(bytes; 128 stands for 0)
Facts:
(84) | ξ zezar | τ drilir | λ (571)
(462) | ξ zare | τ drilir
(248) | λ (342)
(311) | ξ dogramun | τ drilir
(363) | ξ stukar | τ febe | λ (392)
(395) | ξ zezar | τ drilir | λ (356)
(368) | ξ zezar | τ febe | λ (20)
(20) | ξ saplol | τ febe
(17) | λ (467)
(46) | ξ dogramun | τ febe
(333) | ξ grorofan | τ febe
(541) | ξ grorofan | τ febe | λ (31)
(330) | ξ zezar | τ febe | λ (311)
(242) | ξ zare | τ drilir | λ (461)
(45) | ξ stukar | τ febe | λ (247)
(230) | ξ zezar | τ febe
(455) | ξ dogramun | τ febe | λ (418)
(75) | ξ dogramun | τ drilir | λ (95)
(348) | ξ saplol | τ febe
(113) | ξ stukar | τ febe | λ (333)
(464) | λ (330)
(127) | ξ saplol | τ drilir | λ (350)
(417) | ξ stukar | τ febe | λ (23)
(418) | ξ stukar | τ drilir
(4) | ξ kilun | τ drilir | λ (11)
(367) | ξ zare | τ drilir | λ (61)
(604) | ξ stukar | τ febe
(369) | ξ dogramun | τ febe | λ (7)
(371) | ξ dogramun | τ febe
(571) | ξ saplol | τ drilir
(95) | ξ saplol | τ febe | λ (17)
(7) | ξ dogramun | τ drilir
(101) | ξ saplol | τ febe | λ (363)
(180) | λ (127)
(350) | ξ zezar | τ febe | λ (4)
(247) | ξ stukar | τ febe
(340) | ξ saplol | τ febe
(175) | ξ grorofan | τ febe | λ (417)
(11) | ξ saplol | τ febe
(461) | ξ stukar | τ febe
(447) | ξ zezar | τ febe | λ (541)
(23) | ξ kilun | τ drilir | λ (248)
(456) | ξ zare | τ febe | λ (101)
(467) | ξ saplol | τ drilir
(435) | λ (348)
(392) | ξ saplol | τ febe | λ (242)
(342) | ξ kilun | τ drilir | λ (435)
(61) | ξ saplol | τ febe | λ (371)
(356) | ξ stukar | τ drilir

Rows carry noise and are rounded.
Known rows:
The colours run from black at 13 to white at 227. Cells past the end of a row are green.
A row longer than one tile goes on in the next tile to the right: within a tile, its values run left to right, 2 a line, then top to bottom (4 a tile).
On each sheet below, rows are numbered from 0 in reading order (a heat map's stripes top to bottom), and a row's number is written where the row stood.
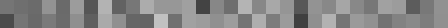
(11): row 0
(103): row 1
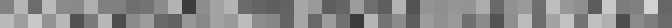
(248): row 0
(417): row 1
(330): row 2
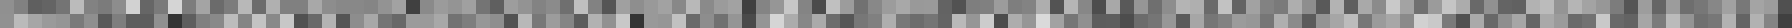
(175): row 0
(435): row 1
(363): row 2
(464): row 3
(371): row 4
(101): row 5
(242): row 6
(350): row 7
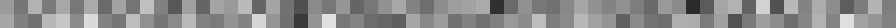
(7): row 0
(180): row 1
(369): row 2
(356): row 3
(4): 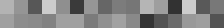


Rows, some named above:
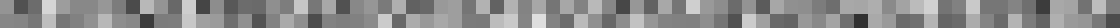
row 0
(127)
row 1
(348)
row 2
(7)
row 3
(456)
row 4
(447)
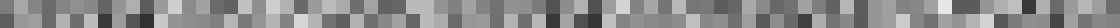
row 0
(541)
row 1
(242)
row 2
(541)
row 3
(417)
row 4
(367)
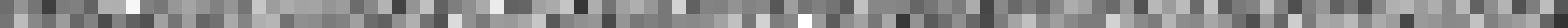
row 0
(333)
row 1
(84)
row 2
(367)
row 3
(75)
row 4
(95)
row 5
(418)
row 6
(395)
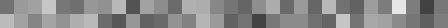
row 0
(462)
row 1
(61)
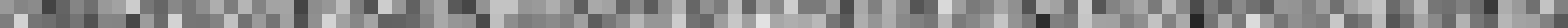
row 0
(113)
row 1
(464)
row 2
(571)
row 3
(311)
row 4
(127)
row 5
(17)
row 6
(447)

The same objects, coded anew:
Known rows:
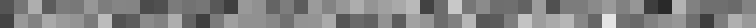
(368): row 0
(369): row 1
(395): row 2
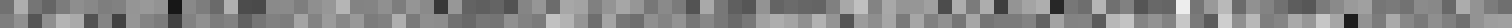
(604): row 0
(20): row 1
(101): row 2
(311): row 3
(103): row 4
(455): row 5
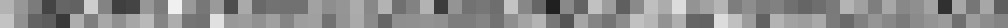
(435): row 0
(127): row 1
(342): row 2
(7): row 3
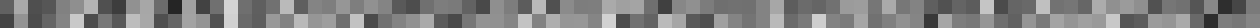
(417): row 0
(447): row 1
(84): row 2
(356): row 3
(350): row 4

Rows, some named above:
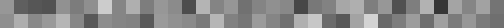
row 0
(75)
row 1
(242)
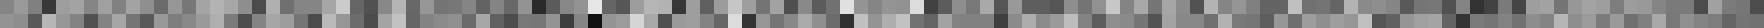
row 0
(367)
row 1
(348)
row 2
(175)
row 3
(333)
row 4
(75)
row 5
(350)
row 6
(11)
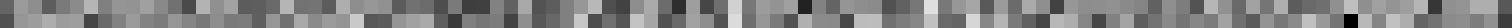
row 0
(371)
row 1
(350)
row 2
(417)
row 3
(180)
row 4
(456)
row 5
(541)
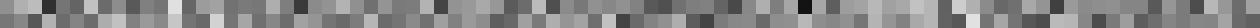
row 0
(31)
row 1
(462)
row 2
(447)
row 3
(4)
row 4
(456)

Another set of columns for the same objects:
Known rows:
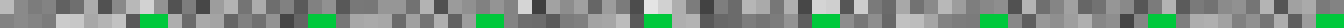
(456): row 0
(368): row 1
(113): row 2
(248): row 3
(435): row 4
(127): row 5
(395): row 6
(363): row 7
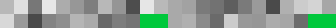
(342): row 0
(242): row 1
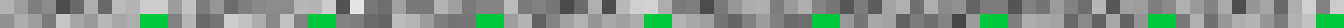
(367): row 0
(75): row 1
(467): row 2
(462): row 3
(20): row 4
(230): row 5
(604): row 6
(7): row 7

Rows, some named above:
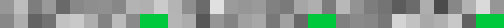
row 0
(75)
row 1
(541)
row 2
(456)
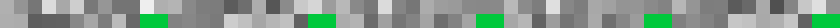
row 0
(175)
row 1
(456)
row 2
(333)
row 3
(333)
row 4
(456)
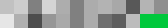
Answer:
(4)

